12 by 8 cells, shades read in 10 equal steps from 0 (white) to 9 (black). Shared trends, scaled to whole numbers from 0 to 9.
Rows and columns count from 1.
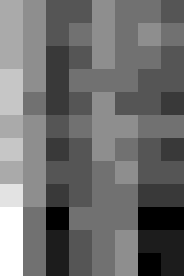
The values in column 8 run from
5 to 9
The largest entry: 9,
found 4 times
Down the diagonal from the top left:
3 4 7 5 4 4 6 6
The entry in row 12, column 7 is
9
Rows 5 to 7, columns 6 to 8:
6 6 7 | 4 5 5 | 5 6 7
